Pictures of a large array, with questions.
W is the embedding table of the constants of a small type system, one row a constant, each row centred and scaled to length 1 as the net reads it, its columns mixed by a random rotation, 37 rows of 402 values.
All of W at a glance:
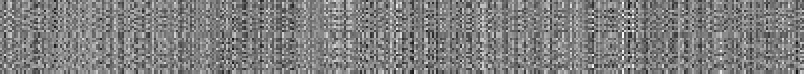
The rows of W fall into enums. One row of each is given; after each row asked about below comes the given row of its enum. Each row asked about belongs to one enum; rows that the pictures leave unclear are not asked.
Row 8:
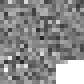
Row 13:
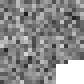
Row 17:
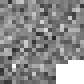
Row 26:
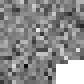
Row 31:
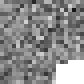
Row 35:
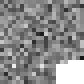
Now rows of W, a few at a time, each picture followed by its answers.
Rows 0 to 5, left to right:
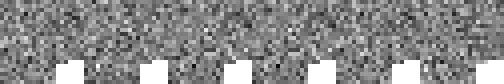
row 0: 13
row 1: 17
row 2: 26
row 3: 26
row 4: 13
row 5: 8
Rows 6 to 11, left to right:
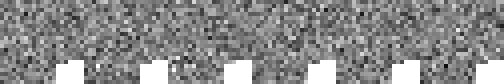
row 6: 13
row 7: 17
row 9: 31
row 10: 13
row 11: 26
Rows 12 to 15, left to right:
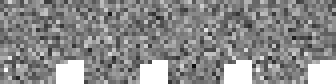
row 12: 8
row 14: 26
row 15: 8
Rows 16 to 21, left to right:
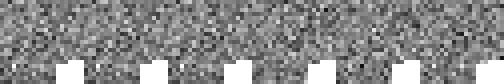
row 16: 17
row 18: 17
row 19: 31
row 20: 26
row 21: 35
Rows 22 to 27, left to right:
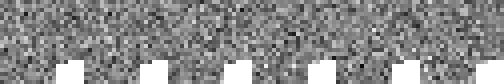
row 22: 13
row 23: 13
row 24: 31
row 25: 35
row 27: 8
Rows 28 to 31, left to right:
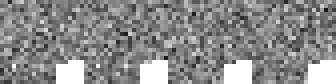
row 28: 17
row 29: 35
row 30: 13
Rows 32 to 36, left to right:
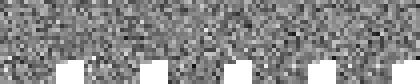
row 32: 8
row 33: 8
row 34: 26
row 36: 35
